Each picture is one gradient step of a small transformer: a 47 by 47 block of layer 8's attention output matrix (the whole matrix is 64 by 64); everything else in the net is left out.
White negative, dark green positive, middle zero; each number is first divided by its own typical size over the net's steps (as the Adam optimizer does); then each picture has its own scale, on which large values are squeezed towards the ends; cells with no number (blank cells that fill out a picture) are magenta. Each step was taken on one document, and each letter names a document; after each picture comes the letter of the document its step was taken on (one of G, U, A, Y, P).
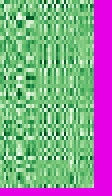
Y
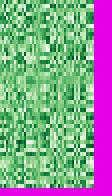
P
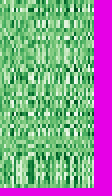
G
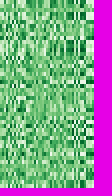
P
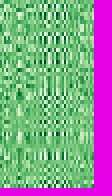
Y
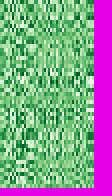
P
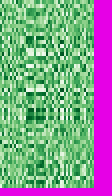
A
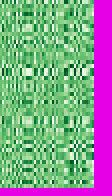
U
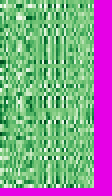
Y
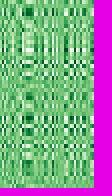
U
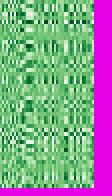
U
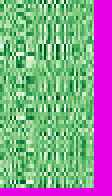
Y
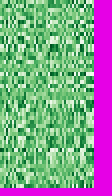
P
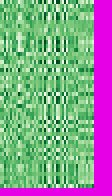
Y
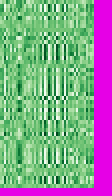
Y
